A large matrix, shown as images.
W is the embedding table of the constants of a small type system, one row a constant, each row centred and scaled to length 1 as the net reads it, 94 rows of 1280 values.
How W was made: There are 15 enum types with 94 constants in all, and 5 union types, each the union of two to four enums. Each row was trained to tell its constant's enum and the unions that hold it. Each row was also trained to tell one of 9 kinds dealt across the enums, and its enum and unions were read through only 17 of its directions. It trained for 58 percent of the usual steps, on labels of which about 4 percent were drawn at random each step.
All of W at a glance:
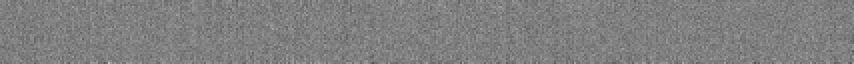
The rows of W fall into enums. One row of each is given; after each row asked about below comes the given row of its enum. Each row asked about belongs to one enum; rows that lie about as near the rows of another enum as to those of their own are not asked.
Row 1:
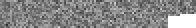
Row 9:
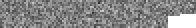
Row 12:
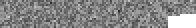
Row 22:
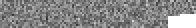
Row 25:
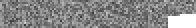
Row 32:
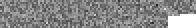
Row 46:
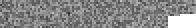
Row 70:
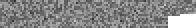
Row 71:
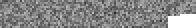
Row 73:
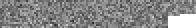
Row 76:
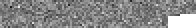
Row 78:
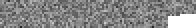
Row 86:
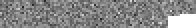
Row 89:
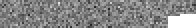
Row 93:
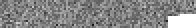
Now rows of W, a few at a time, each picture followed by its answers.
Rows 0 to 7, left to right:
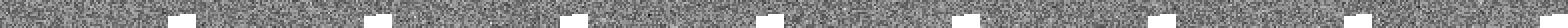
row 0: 9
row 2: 25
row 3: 46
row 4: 12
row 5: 9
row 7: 32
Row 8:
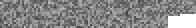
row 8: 46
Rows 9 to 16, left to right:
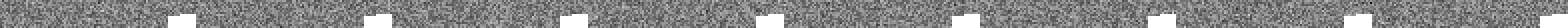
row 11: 73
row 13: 78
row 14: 76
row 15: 32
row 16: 9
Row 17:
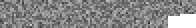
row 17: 46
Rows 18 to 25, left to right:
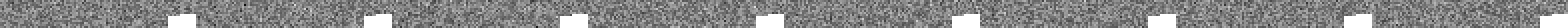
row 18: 71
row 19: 73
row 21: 32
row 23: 76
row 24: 73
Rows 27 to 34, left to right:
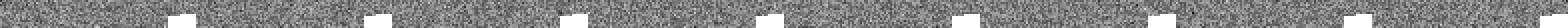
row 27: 25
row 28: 73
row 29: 78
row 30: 78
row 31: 46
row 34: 12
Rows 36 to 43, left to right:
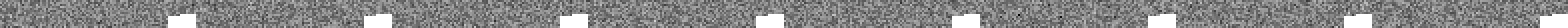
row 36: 76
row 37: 71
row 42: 25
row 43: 25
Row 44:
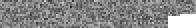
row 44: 9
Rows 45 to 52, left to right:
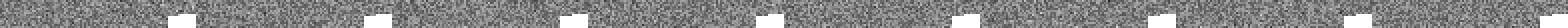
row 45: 86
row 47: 76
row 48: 78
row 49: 73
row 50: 12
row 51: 70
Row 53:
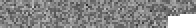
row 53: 9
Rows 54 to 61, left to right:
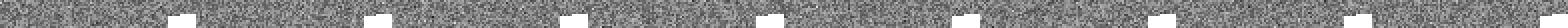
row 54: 93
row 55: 12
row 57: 70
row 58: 93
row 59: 9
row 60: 78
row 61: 93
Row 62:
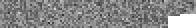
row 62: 76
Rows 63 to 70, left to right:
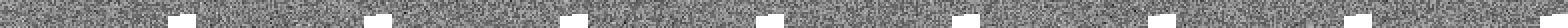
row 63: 93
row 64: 89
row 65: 12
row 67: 46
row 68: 1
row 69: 22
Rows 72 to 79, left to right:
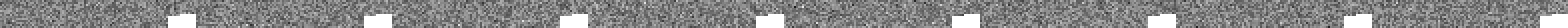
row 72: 71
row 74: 32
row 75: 25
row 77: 70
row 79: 46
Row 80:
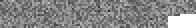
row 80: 93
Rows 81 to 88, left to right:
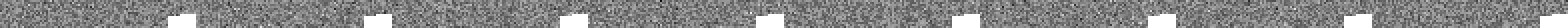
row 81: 78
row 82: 25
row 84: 73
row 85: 71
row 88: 22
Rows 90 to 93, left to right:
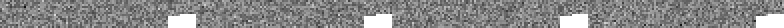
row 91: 93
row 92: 12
